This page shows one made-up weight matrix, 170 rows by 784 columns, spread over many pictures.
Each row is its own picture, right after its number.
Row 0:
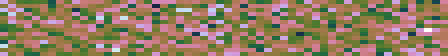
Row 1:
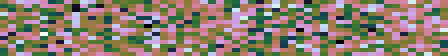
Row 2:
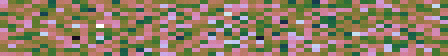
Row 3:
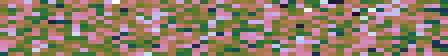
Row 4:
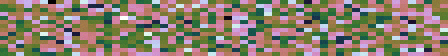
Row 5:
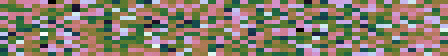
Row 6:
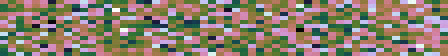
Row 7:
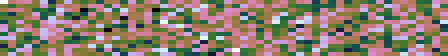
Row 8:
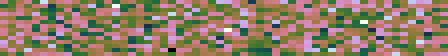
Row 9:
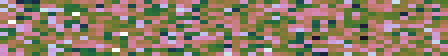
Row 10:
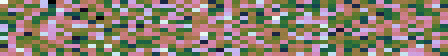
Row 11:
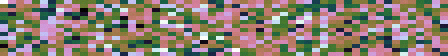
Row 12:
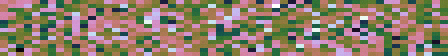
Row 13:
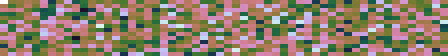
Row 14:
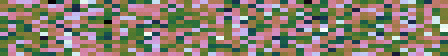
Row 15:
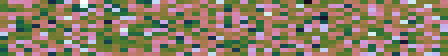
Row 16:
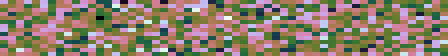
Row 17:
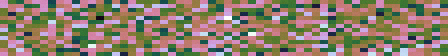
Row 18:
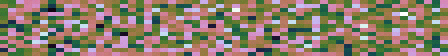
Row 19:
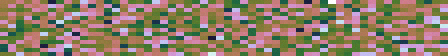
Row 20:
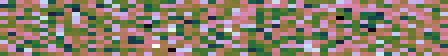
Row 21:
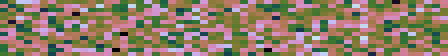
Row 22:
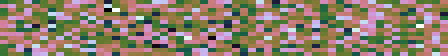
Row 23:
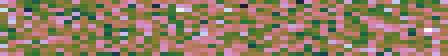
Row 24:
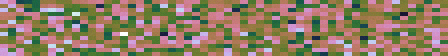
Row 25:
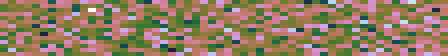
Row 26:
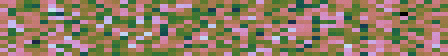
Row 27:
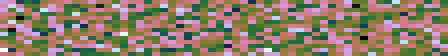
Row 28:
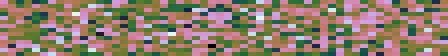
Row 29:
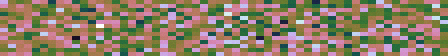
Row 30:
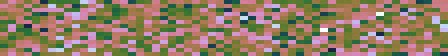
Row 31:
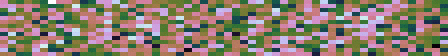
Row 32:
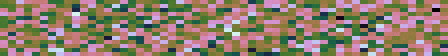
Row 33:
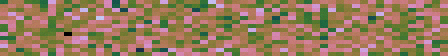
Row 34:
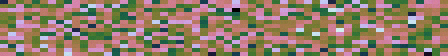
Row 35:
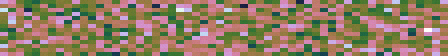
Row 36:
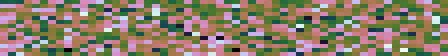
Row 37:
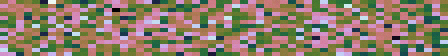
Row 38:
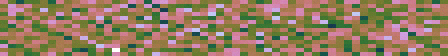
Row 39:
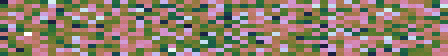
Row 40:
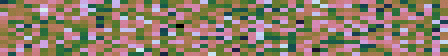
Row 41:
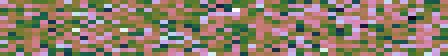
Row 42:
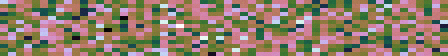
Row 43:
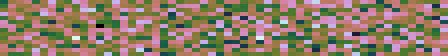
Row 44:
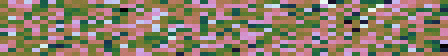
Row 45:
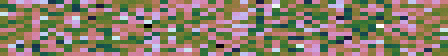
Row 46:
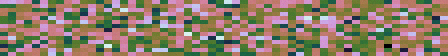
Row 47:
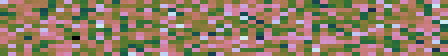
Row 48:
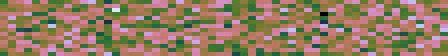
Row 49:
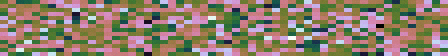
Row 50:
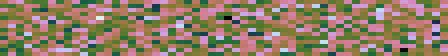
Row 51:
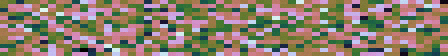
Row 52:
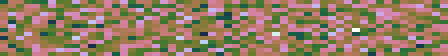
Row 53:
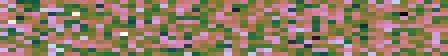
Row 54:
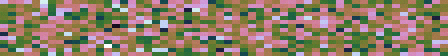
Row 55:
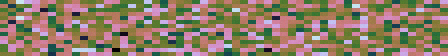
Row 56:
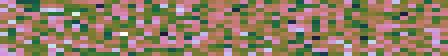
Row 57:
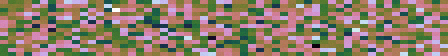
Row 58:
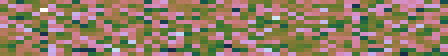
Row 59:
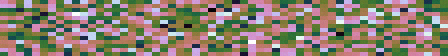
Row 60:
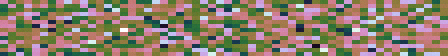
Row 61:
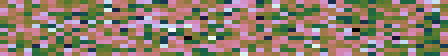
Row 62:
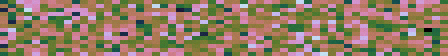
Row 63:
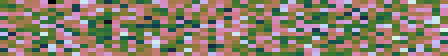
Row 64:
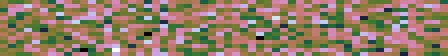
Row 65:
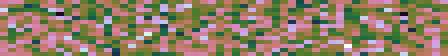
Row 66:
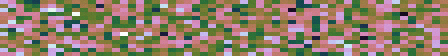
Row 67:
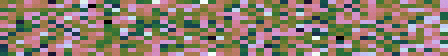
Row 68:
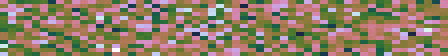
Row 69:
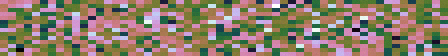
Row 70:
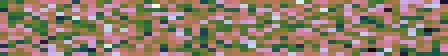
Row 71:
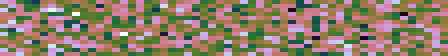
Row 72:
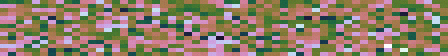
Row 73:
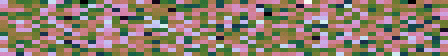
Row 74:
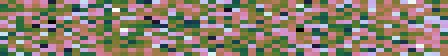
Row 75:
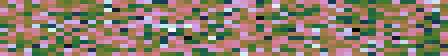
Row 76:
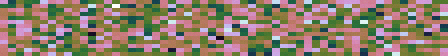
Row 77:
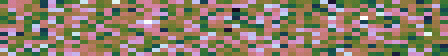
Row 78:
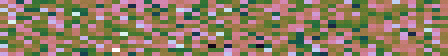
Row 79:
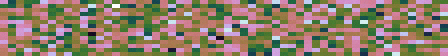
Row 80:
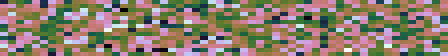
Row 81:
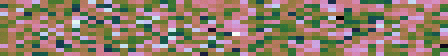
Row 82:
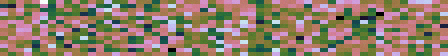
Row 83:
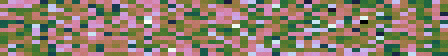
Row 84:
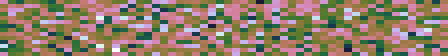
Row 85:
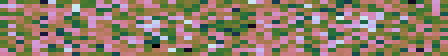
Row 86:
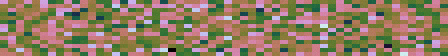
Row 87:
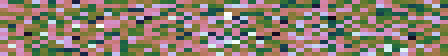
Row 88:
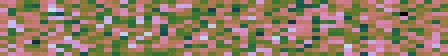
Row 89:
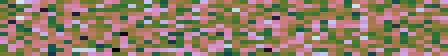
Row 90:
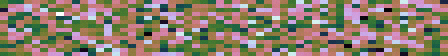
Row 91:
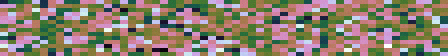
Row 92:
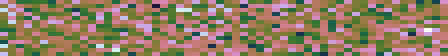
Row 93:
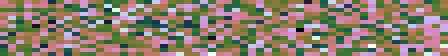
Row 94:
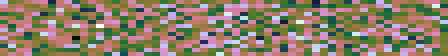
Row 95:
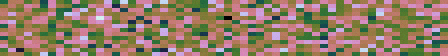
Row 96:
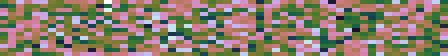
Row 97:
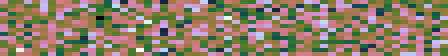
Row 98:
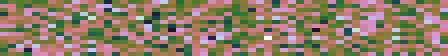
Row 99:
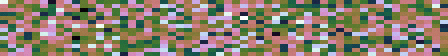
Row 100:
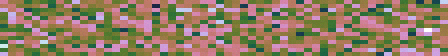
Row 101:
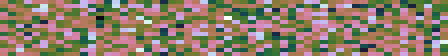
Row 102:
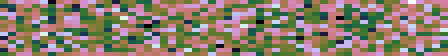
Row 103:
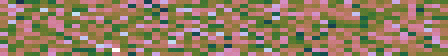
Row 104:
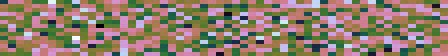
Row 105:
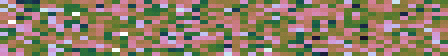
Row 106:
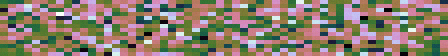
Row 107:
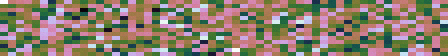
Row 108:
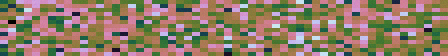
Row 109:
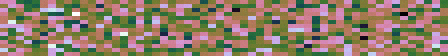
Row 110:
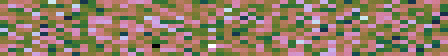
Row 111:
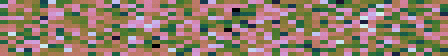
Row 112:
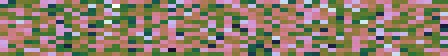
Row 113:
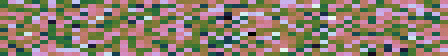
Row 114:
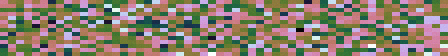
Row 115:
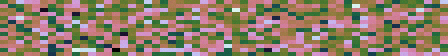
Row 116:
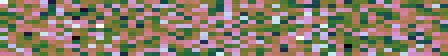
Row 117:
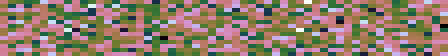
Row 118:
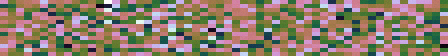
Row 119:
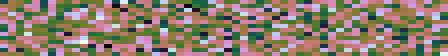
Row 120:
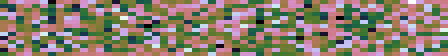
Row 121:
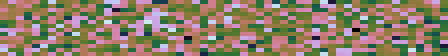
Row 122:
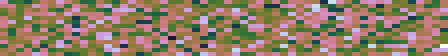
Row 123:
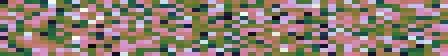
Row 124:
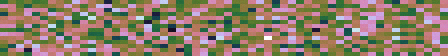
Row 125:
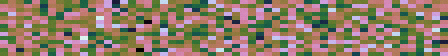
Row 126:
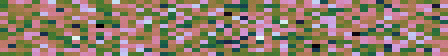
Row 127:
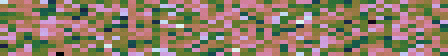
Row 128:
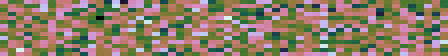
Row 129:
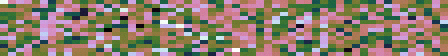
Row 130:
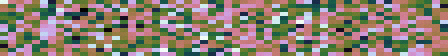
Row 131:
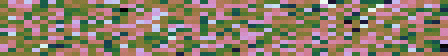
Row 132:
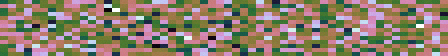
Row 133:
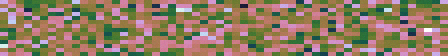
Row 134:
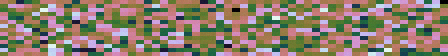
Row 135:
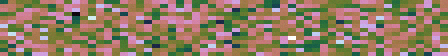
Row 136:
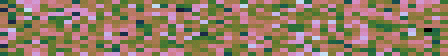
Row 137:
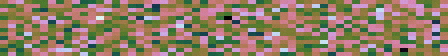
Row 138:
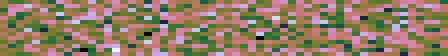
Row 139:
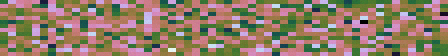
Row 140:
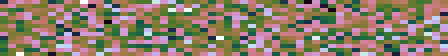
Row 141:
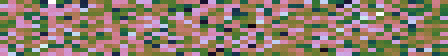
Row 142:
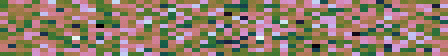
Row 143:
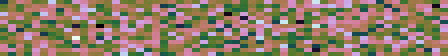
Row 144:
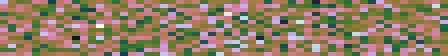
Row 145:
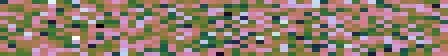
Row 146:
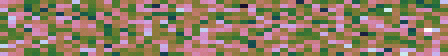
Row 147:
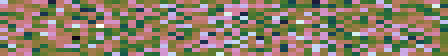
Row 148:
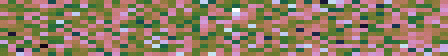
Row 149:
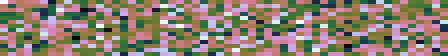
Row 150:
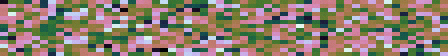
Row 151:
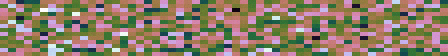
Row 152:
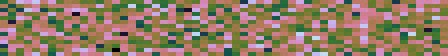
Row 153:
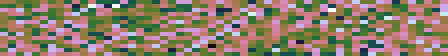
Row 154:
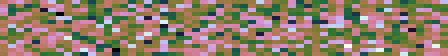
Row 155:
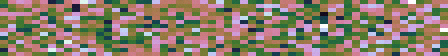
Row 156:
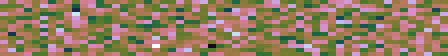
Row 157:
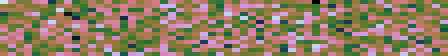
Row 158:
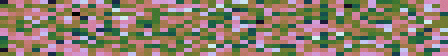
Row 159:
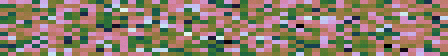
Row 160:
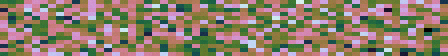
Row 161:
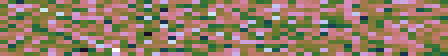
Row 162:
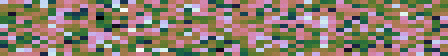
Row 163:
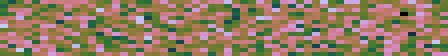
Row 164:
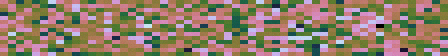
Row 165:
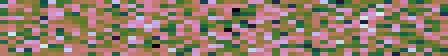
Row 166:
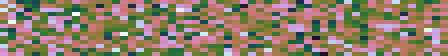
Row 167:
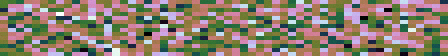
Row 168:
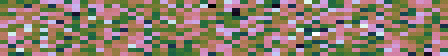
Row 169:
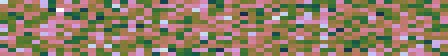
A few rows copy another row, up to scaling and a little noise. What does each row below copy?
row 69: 12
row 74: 6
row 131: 44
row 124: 98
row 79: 76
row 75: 61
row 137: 50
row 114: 93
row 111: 165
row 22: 132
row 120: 102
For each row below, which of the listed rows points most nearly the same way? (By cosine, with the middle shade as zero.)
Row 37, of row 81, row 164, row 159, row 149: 164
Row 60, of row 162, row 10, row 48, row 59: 59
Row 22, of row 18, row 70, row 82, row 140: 140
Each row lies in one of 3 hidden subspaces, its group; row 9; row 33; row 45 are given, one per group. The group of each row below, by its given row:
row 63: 45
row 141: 45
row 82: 45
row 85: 45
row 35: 9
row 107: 33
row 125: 33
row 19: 45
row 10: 33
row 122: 45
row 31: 45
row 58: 9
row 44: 45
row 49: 45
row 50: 33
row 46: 33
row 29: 33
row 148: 45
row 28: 45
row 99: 33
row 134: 9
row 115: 9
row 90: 9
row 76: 45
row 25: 45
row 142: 33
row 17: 33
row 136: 9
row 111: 45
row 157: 33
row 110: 45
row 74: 45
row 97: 33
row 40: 33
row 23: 9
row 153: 45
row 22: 45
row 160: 9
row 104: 33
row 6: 45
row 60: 45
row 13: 33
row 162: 33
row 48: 45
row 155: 45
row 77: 45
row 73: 45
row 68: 9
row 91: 33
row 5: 45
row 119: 33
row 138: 9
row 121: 45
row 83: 45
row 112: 45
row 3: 45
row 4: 45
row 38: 9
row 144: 33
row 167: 9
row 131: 45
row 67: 45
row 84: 9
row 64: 9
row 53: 9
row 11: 33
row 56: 9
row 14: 45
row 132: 45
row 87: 33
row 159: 33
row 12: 45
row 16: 33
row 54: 33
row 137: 33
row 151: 9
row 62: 9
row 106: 9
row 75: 45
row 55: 9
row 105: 9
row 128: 33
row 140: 45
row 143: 33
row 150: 33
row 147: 33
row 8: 45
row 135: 45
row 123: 33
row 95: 33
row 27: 9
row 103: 9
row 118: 45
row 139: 45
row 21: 9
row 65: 9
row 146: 9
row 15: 45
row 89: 9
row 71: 9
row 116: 33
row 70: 9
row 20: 45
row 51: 9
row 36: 33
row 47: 33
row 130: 33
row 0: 9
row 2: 33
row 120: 45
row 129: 33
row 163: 45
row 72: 33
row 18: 9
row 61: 45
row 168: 45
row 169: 33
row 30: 45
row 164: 45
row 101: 33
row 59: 45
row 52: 33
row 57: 45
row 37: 45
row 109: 9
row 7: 33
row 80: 33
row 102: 45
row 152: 9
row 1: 45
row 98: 45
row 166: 9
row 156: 45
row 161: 9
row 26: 9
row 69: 45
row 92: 9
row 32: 45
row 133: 9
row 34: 45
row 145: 33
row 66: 9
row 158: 45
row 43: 33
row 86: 33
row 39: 33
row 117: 45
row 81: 45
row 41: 45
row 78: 9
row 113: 33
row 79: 45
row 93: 45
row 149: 33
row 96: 45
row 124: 45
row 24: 9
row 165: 45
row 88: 9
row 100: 9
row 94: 33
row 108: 9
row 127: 33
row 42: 33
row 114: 45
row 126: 33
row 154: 9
